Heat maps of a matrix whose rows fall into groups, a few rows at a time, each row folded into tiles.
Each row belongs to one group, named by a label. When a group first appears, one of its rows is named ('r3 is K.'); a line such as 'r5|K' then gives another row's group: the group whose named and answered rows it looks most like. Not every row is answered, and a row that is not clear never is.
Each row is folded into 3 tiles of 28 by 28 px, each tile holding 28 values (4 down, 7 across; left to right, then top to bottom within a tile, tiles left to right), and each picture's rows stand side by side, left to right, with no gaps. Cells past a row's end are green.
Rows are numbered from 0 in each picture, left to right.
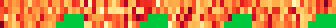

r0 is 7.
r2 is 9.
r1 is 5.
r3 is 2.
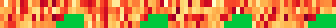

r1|7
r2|5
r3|9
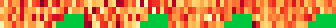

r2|2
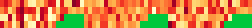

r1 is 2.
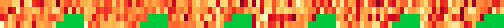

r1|9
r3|5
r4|9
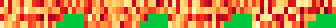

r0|5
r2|5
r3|5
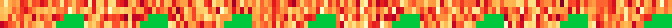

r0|9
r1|5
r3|9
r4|7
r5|2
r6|2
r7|9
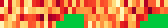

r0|5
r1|5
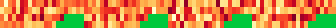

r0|9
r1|7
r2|7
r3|5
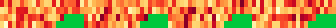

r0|5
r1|9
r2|2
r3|5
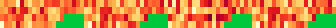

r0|2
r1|5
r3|5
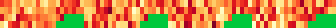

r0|5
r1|9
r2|2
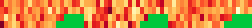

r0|7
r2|9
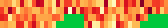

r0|2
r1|2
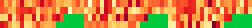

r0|7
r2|9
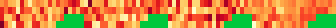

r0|2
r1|2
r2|5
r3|5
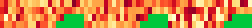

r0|7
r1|9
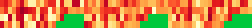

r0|7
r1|7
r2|7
